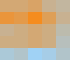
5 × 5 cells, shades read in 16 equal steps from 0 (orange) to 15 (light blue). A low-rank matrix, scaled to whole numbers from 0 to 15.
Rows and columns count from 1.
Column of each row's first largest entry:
5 5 5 5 3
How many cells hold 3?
1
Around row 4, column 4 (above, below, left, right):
7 14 6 11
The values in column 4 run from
4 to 14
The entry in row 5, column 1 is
13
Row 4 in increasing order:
6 7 7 7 11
